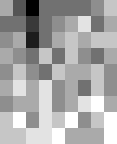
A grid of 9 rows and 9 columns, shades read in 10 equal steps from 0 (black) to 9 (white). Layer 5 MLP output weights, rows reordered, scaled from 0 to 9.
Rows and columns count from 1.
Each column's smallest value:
4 3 0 4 4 4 4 4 5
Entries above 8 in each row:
0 0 0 0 0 0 1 3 2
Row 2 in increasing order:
2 4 4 4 4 5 6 6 8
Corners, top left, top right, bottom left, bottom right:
6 7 7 9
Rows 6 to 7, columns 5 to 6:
5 6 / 5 6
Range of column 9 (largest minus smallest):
4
